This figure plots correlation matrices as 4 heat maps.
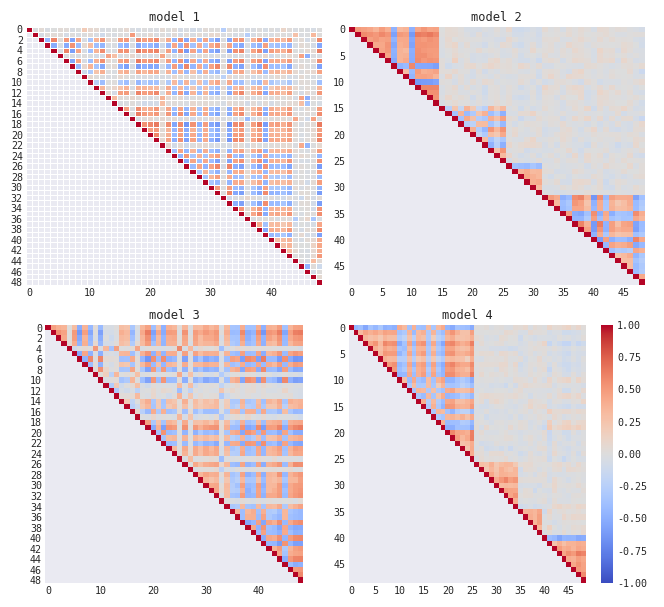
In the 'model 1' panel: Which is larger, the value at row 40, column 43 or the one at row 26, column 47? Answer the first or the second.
the first
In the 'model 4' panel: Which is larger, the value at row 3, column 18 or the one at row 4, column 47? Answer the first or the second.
the second
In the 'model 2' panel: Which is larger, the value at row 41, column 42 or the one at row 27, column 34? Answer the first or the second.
the second
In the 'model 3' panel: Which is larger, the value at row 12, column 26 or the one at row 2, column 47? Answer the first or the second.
the second
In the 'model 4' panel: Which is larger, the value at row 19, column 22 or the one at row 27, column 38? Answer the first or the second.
the second
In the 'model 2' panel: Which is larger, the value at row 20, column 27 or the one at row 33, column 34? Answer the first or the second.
the second
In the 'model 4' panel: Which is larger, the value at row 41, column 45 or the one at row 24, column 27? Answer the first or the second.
the first
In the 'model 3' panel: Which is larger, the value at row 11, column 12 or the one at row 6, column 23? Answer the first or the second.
the first
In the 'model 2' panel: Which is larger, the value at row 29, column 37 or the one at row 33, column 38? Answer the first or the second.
the second
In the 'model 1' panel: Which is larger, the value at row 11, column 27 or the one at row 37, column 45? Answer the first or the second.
the first
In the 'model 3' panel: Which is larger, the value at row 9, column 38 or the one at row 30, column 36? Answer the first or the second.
the first
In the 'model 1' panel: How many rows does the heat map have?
49
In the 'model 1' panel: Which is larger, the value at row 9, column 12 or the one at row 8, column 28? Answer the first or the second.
the first
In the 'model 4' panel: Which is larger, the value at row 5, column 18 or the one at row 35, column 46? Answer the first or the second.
the second
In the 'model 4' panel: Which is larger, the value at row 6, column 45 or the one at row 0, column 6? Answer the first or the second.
the first
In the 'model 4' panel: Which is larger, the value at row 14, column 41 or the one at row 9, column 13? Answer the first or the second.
the first
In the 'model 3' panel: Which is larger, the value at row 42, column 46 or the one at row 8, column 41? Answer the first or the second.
the second
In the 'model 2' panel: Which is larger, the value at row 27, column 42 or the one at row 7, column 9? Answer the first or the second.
the first
